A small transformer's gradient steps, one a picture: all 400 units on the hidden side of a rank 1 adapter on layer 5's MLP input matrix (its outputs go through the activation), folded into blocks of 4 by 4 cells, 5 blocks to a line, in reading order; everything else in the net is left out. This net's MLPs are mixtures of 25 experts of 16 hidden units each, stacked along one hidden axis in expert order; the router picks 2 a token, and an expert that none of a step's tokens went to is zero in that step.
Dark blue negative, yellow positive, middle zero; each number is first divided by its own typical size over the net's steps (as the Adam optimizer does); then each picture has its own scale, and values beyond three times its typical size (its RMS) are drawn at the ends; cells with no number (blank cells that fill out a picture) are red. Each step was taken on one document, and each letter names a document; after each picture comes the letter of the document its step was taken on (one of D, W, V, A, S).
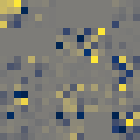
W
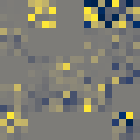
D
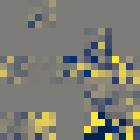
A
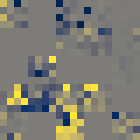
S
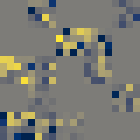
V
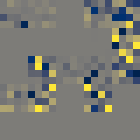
D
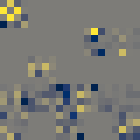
S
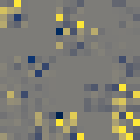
W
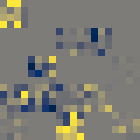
S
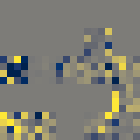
A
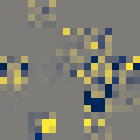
A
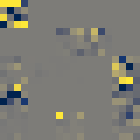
W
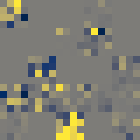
S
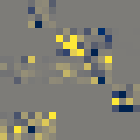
V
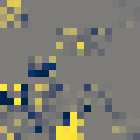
S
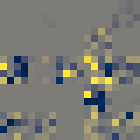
A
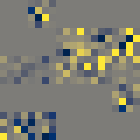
V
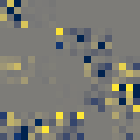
V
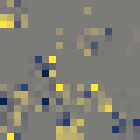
S
